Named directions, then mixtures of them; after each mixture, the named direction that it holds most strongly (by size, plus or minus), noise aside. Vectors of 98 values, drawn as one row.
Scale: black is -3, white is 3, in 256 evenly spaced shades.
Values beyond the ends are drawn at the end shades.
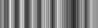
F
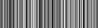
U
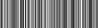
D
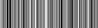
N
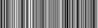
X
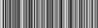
X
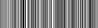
U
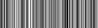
X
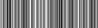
N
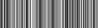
X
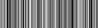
N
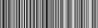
D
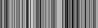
X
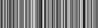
U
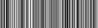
X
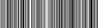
N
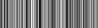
U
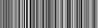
D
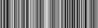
X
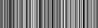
U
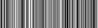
X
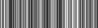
X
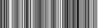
F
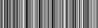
U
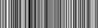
X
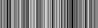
N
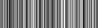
U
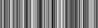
F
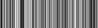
X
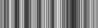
F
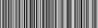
D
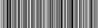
N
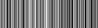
N
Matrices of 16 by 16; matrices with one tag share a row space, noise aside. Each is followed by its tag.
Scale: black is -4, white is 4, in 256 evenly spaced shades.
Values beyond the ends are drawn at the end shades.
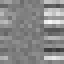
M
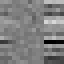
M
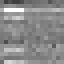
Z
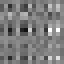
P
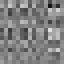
P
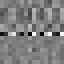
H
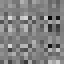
P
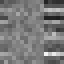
M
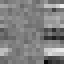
M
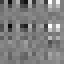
P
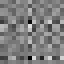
H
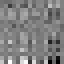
P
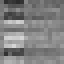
Z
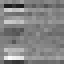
Z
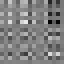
P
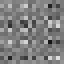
P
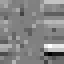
M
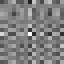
H
